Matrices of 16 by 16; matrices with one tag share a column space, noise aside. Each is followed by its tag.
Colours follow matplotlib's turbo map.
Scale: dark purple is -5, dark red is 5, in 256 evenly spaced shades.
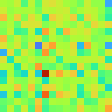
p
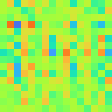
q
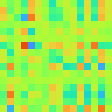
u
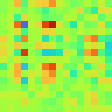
q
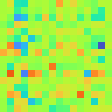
p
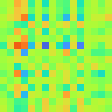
p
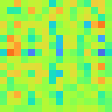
q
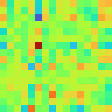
u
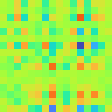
u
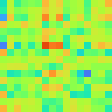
p
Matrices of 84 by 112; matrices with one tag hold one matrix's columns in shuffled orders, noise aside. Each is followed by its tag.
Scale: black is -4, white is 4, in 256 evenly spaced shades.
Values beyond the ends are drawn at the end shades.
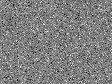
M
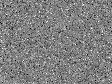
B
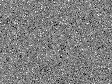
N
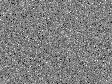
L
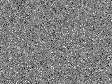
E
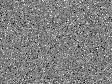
N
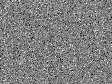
L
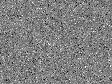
M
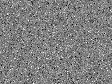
E
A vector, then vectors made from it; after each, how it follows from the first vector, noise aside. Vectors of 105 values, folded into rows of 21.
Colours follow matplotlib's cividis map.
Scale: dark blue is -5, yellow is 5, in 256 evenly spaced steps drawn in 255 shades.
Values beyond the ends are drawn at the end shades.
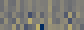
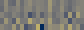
copied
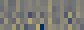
copied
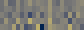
copied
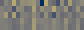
reversed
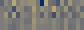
reversed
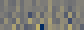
copied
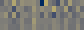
reversed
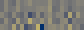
copied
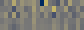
reversed
